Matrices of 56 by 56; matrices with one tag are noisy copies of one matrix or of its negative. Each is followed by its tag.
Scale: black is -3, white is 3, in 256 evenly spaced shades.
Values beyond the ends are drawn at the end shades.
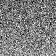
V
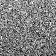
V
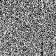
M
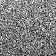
V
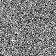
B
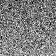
V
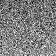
V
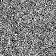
B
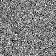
B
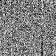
M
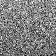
V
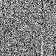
M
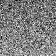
V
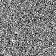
B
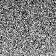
V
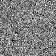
B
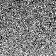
V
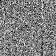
M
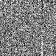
M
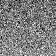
V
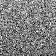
V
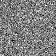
B
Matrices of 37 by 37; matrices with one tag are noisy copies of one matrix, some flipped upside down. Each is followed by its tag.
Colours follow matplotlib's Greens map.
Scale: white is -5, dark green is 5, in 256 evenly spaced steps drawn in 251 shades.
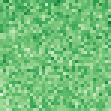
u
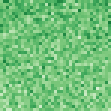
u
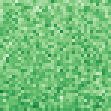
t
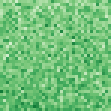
t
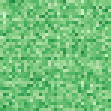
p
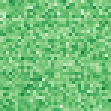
p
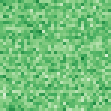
p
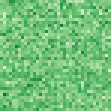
p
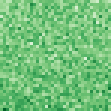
u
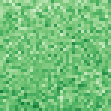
t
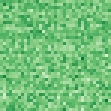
p
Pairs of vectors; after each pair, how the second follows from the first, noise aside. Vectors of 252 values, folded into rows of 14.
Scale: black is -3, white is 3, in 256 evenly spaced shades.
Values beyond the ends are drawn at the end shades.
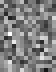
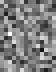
copied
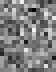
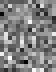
reversed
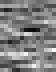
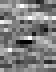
reversed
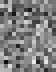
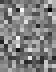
reversed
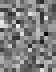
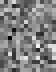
reversed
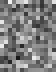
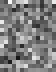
copied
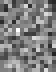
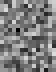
negated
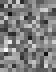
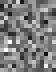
copied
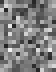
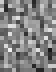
sign-scrambled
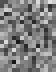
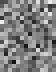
copied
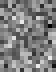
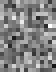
sign-scrambled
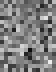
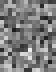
sign-scrambled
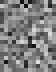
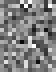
negated
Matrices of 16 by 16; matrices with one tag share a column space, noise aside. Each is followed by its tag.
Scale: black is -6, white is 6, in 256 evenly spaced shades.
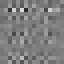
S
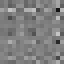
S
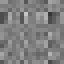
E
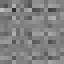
S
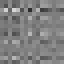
S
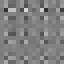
S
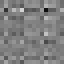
S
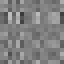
E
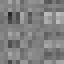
E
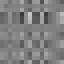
E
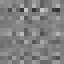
S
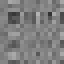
E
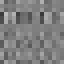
E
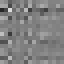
S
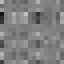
E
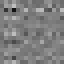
S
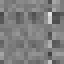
E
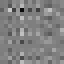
S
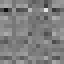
S
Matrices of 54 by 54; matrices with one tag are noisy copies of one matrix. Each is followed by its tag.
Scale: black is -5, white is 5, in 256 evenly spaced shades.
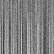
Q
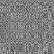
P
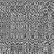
P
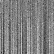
Q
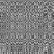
P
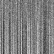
Q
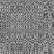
P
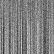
Q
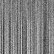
Q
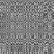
P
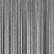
Q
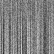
Q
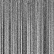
Q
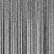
Q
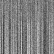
Q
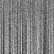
Q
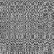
P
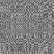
P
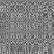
P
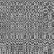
P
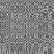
P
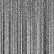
Q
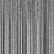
Q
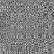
P
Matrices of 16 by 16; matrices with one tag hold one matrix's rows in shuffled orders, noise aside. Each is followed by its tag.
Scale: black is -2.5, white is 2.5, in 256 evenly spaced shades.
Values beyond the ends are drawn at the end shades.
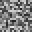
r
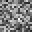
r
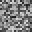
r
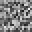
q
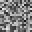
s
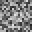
r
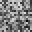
r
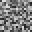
s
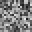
q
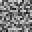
r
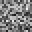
r
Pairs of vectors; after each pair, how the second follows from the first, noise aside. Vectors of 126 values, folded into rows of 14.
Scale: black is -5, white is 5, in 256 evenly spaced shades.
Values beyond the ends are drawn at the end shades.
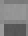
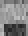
scaled up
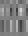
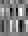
scaled up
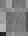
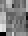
scaled up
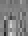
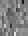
shuffled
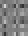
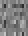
sign-scrambled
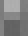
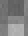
reversed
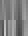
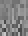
sign-scrambled
